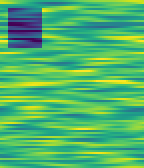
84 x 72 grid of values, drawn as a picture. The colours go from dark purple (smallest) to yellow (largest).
An odd patch, lower than its surroundings, sits in the top left. Streaks run across, left to right. The values are skewed, with a long tail toward low values. The halves do not mirror each other. The ninth with the lowest average is the top left.
